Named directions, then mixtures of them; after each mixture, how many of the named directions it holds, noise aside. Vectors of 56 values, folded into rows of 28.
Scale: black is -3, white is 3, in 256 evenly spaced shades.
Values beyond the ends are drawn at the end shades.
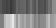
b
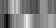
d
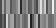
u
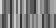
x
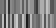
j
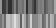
three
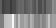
one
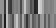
three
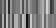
one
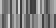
one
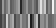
one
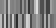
one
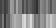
three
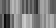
two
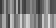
three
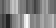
one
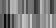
two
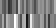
three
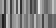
two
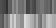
two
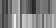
three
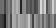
three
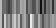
three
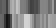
one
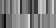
three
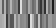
one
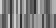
one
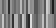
two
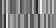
two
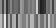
three
